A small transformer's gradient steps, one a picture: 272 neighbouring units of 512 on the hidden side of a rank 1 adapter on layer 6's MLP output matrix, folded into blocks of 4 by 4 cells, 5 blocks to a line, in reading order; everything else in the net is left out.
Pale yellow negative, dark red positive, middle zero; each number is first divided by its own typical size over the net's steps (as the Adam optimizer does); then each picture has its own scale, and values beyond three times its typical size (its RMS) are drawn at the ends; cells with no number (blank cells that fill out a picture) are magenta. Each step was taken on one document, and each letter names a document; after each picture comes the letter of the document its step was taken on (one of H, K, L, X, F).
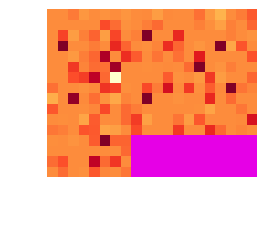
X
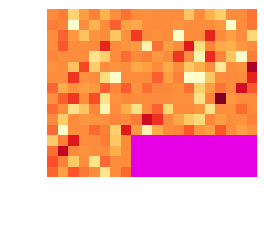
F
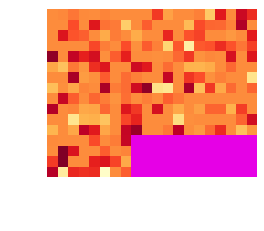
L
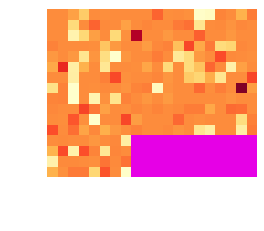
L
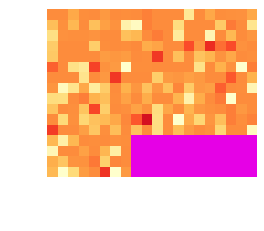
F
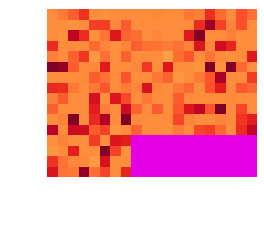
L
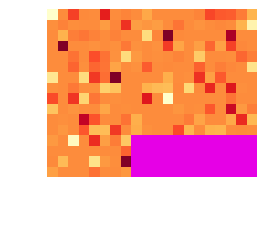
X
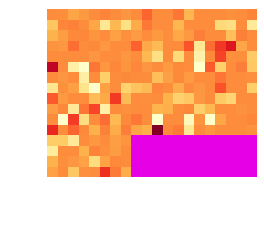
F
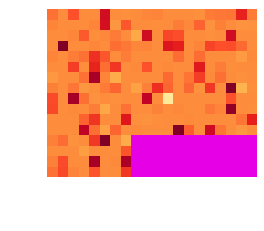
X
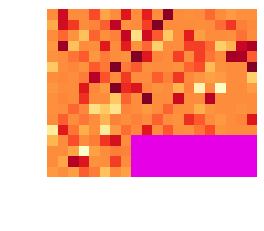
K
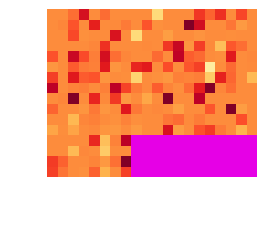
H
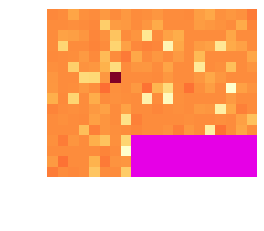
X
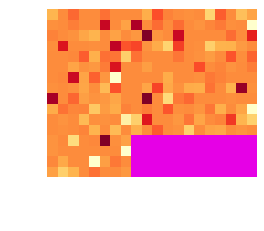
X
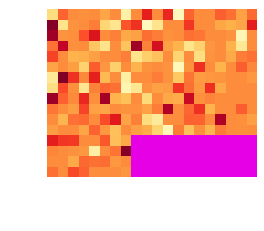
K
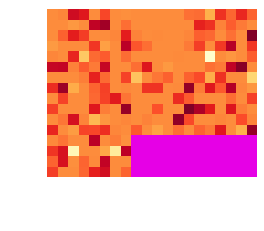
L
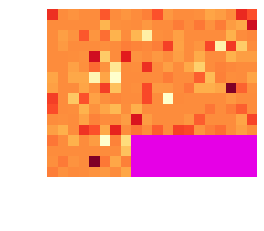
X
